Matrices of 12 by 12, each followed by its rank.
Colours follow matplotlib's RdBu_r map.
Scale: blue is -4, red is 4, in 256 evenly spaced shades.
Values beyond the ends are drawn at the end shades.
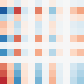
one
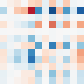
two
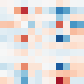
two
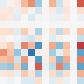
two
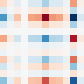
one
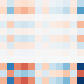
one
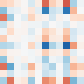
two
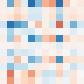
two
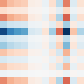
one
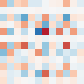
two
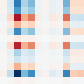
one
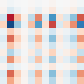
one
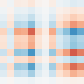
one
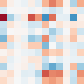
two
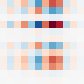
one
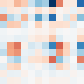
two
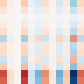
one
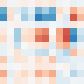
two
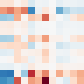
two
